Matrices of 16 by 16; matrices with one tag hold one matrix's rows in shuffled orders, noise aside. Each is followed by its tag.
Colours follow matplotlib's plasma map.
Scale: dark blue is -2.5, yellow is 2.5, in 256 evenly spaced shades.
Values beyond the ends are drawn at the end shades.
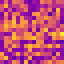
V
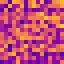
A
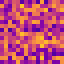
A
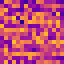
V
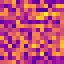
A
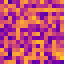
A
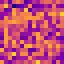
V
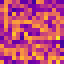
V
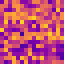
V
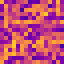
V
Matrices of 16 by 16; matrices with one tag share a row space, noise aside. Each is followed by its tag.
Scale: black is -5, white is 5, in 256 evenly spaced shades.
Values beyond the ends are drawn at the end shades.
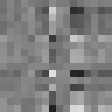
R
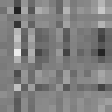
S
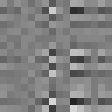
R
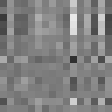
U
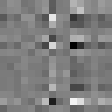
R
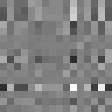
U
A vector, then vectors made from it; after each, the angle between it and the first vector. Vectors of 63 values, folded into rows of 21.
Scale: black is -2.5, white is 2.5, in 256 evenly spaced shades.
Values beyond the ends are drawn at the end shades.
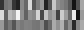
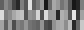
nearly parallel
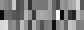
partly opposed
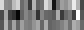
nearly opposite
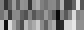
orthogonal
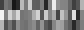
nearly parallel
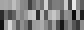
partly opposed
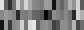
partly opposed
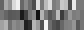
partly opposed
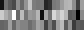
partly aligned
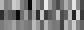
nearly opposite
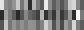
nearly opposite
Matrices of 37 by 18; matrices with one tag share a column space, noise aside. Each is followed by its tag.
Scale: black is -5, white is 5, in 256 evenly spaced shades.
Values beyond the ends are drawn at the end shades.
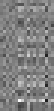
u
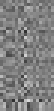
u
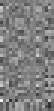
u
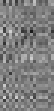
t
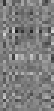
t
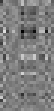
t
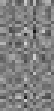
t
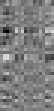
t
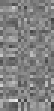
u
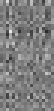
t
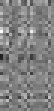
t
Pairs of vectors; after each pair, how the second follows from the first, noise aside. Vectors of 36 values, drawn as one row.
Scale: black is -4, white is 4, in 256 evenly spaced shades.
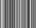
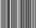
wrapped around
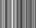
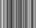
wrapped around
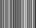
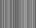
shrunk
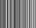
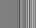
partly zeroed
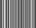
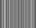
shrunk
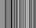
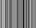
wrapped around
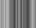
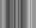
reversed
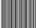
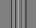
partly zeroed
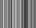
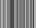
wrapped around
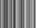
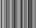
reversed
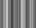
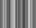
reversed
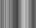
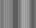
shrunk
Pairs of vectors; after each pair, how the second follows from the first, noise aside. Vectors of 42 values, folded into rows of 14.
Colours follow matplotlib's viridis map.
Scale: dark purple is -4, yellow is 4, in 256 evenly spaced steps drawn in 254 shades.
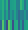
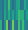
negated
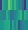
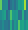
negated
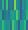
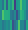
negated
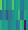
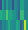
negated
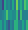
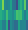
sign-scrambled
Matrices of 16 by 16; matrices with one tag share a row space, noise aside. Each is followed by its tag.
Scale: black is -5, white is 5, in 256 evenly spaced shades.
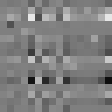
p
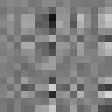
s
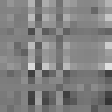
p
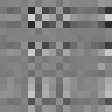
p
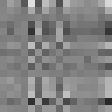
p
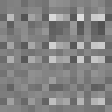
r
